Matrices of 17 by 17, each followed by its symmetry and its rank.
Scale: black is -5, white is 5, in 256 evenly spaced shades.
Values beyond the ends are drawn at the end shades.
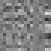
neither, rank three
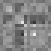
symmetric, rank three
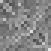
symmetric, full rank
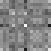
symmetric, rank three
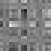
antisymmetric, rank two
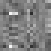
neither, rank three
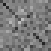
symmetric, full rank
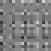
antisymmetric, rank two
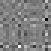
antisymmetric, rank two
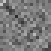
symmetric, full rank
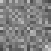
symmetric, rank three
